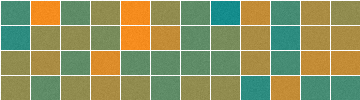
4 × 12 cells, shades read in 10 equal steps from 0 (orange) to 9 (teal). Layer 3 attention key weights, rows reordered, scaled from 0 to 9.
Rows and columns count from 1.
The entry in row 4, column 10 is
2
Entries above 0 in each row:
10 11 12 12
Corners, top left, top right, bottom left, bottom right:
7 4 4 7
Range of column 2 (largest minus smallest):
6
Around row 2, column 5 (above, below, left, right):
0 6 5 2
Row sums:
52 51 52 59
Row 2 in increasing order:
0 2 3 3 3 4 4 5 5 6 8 8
